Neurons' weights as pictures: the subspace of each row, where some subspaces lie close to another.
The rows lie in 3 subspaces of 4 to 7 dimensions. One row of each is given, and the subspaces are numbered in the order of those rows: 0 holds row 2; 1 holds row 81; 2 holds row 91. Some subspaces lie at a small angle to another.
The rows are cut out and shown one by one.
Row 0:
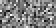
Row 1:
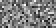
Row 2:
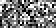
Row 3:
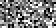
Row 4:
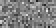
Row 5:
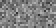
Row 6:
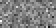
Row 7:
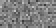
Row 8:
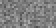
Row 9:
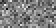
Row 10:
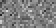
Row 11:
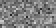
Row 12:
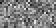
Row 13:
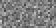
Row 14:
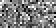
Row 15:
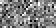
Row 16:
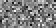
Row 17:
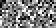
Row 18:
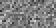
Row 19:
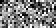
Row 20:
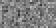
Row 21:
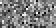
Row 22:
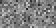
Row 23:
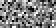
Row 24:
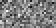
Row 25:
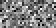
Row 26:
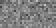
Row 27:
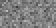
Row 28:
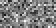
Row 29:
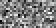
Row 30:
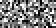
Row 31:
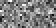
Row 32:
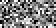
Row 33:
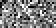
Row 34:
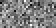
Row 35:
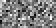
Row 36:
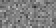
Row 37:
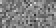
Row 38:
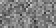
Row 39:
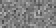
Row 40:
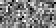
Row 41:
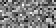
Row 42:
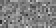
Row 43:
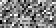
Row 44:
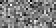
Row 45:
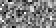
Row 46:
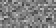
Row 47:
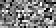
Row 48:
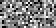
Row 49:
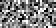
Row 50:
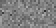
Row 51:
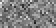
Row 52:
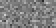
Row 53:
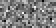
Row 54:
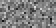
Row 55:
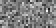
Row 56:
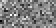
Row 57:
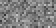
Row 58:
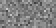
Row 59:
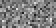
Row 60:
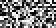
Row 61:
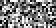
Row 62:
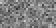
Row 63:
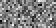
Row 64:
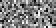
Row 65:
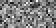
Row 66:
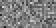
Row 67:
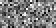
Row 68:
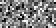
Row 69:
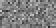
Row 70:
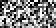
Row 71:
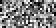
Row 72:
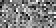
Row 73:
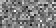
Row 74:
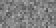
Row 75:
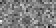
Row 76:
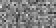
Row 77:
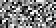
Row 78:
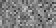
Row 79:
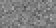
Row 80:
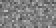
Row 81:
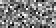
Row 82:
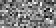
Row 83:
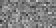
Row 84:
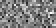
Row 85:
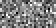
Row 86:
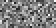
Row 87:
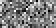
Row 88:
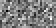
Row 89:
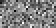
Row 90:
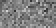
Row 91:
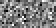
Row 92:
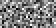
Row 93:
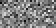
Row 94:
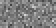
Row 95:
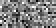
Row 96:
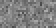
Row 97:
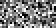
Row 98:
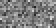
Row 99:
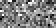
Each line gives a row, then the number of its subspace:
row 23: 2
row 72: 0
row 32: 1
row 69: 2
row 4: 0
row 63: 1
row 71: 0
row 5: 0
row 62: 1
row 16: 0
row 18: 1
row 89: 2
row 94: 1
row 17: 2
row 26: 0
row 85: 0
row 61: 0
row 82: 1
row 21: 1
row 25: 0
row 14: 0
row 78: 0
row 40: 1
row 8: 2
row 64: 2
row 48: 2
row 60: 1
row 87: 2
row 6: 1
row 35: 2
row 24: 1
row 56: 2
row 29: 1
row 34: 0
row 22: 2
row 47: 1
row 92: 2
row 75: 2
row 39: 2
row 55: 0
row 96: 1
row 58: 2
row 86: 0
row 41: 0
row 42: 0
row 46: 0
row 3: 1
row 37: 0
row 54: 2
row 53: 1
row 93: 1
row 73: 0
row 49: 2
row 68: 1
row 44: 1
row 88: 2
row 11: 2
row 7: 0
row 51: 2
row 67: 1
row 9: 0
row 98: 1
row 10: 1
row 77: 0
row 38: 2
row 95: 0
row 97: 1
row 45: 2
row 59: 1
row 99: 1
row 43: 1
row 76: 0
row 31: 2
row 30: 2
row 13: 2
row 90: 1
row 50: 2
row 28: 0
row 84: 2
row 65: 2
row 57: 0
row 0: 2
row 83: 0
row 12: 2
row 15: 0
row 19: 1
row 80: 2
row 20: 1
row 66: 1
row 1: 2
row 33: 1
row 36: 2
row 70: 2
